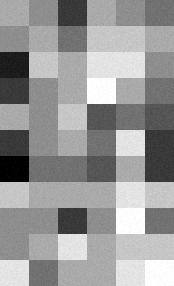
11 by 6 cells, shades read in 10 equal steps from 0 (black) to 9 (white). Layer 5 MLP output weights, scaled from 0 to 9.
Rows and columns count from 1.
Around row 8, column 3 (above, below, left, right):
4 2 6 6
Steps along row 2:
up down up same down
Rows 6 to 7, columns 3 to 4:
6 4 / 4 3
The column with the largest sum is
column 5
